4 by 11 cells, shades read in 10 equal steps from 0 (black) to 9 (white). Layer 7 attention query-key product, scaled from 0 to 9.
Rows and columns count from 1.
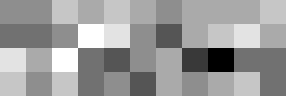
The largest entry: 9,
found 2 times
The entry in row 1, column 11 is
7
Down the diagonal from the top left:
5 4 9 4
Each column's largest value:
8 6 9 9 8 6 6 6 7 8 7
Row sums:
66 65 51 59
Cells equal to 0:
1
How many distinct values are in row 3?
8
